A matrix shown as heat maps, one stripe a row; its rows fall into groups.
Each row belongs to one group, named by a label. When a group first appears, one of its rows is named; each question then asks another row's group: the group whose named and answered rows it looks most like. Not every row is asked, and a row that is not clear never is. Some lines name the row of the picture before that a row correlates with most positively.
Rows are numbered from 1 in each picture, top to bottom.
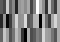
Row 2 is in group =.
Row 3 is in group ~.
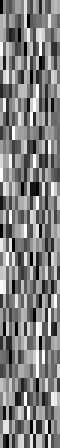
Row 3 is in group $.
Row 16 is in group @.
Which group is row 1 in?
=
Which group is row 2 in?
@
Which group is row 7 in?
=
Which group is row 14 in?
~
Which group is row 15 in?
=
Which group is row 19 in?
~
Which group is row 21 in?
$
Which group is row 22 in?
=
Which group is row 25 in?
=
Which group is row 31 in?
~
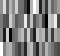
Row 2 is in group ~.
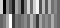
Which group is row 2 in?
@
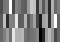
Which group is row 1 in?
@
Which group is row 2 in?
=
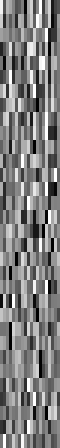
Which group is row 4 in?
@
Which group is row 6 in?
@
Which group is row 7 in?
@
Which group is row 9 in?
~
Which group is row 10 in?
~
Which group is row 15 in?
@
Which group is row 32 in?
$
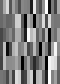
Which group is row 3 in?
@
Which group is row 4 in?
=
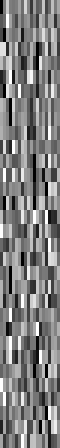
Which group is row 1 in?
=
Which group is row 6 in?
@
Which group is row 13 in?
$
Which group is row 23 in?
@
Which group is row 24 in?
=
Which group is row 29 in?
$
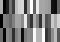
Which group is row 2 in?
=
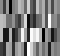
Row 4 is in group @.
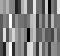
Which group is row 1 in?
~
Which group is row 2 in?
@
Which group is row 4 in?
@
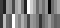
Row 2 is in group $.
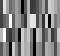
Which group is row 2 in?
@
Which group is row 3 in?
$
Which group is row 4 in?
$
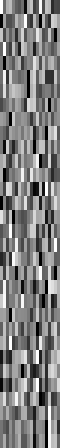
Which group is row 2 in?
=
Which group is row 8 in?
@
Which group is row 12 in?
$
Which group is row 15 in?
=
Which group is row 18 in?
=
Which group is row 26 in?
=
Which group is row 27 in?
~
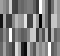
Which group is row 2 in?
=
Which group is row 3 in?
@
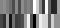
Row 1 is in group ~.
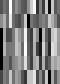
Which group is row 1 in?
@
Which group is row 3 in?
=
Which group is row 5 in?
=
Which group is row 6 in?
@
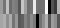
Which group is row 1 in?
~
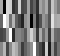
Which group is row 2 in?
~
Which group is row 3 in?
@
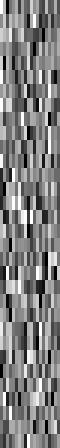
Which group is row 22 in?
=
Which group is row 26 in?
@
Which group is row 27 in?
=
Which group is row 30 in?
@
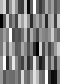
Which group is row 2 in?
=
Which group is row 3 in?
@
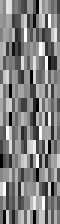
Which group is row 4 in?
$
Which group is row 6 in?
~
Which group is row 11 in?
@
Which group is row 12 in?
=
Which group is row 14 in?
$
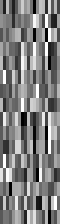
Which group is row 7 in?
=
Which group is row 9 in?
~
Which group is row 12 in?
$
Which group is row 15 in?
=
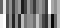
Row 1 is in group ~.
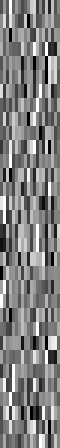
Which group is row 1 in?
@
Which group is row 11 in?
@
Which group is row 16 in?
$
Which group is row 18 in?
=
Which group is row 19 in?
$
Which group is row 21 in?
$
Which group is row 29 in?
@
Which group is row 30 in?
~
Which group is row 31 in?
@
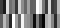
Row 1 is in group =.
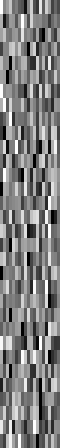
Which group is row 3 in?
$
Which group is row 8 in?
$
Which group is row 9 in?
@
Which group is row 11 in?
=
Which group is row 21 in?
~
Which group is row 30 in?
$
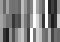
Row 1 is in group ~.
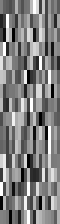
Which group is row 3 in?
@
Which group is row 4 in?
$
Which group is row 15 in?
=
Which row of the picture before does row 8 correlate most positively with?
3
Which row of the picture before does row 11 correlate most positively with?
3
